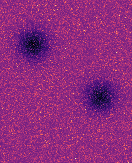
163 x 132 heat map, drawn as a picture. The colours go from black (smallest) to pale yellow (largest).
Slope: none. Seam: none. Average level on the scale: 40%. Dips: two.
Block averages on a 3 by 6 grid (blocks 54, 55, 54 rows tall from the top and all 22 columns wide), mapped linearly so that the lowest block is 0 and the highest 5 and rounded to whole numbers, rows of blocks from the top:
404555 / 545404 / 555545
